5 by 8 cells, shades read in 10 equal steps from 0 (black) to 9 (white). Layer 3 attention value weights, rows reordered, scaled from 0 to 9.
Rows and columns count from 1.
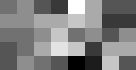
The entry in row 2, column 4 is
6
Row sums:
35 39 37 42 26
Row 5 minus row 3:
-1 1 -1 -4 -4 -4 4 -2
